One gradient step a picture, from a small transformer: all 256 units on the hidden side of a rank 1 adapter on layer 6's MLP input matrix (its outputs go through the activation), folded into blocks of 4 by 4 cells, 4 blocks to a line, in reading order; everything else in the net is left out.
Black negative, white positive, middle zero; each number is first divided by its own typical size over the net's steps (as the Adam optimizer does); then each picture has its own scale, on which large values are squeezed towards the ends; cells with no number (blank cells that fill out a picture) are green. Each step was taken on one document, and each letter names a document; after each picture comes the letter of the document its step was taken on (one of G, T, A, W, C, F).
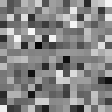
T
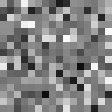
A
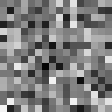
T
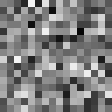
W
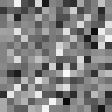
W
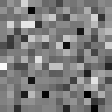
A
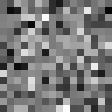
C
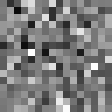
C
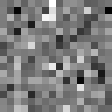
C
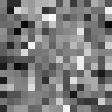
C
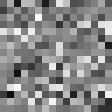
W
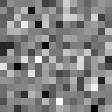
A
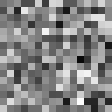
W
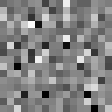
A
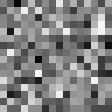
W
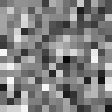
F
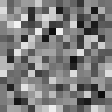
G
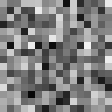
T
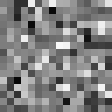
W
